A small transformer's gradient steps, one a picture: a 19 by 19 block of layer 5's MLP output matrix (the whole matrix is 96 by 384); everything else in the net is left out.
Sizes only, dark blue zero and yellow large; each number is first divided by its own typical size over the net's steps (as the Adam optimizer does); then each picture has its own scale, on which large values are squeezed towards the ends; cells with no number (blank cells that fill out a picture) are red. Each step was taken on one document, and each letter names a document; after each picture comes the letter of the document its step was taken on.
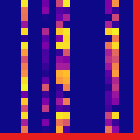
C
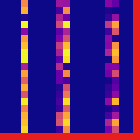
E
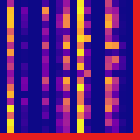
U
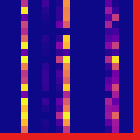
E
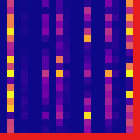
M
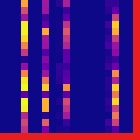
C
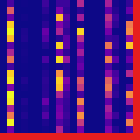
M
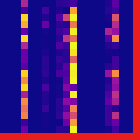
C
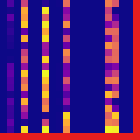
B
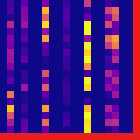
B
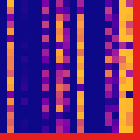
U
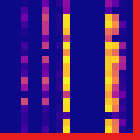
U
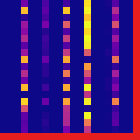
E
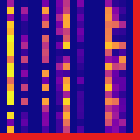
U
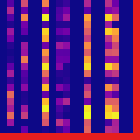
B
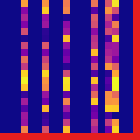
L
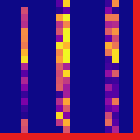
E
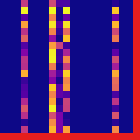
E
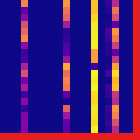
L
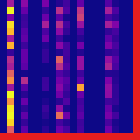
M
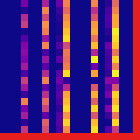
L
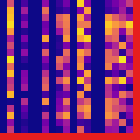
U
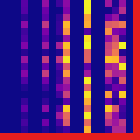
U
